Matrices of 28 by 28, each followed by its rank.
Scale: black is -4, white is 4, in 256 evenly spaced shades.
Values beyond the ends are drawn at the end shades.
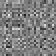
three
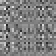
three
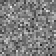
full rank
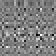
three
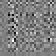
three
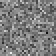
full rank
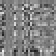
three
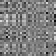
three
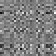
three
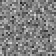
full rank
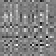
three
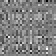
three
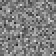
full rank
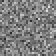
full rank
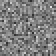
full rank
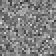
full rank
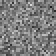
full rank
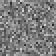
full rank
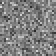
full rank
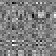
three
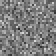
full rank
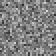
full rank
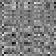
three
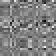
three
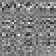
three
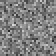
full rank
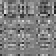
three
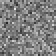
full rank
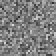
full rank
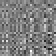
three
